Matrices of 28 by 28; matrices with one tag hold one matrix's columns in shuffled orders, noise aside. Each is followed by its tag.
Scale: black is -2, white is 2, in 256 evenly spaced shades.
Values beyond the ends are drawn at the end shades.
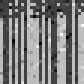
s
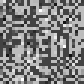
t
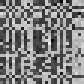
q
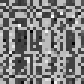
q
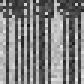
s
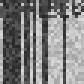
s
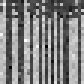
s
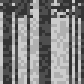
s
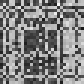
q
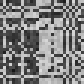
q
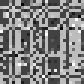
q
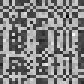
q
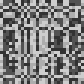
q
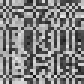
q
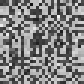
t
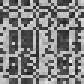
q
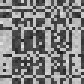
q
